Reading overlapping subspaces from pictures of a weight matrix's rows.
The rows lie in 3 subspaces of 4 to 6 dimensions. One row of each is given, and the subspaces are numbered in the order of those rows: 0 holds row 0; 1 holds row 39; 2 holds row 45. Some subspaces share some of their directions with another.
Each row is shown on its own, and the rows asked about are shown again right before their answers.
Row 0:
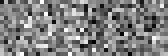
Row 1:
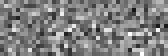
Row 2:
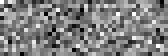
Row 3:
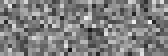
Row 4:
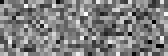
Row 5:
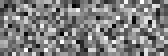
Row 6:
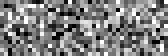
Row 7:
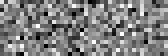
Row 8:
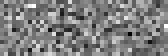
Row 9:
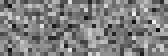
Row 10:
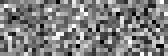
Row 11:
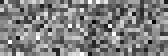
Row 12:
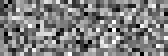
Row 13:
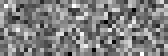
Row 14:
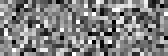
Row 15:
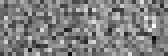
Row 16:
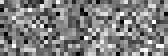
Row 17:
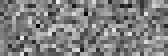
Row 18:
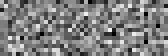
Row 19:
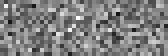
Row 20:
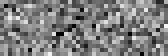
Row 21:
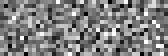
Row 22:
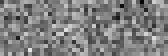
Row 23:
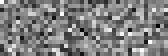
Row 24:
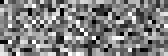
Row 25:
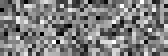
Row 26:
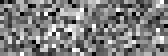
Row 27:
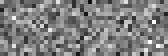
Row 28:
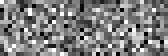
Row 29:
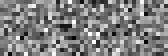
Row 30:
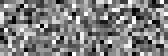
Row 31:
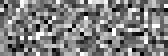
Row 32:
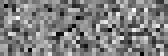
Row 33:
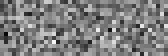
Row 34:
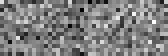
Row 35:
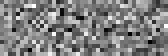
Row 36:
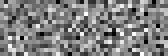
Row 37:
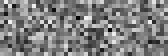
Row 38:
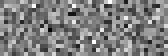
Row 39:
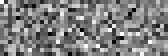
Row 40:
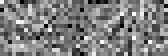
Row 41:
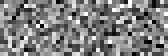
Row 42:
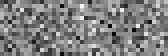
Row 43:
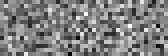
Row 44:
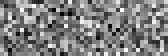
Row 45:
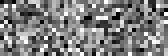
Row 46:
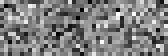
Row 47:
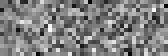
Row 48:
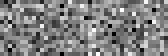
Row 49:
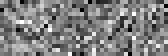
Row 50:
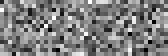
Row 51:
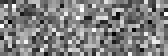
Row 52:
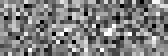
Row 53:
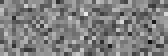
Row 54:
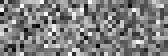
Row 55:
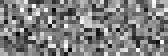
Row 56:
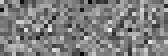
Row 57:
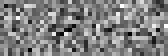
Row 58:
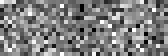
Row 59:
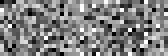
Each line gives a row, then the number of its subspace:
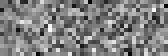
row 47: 0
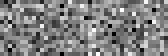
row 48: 2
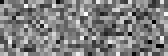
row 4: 1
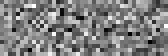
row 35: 1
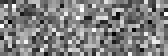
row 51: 2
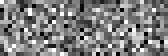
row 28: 2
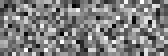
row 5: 0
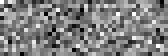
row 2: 1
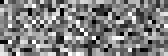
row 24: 0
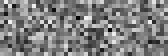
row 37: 2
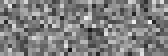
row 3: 2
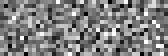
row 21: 1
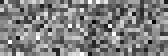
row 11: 2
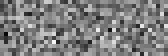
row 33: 1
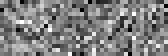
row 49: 0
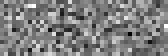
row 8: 1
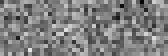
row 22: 0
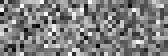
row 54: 1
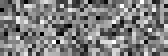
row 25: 1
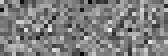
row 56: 0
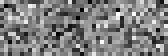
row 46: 2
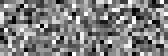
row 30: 1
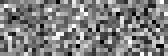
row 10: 1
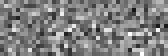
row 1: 2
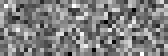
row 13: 1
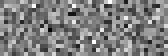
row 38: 1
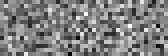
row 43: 0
